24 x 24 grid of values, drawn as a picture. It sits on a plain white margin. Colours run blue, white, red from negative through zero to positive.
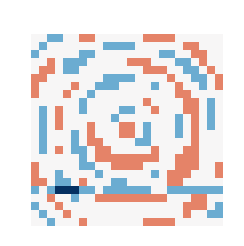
Concentric rings centre on the centre. There is no overall slope. On average the colour sits 50% of the way up the scale. Row 20 differs from the rows beside it.
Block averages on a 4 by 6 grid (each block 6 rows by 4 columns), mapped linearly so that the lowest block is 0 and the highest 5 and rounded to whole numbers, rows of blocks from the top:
200423 / 321232 / 205344 / 102331
